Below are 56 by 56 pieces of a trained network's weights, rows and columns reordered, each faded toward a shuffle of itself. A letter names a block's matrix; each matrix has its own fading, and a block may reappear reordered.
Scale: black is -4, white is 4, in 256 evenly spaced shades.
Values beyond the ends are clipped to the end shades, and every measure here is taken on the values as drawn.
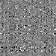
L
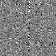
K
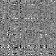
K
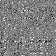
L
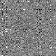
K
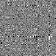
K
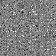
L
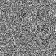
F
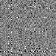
K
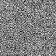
F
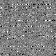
L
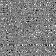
L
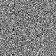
F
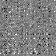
L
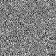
F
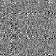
K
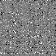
L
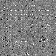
L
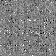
L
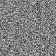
F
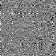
K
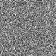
F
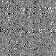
L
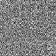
F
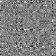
K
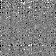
L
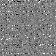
L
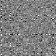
K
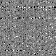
L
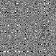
K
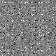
L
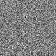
F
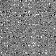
L
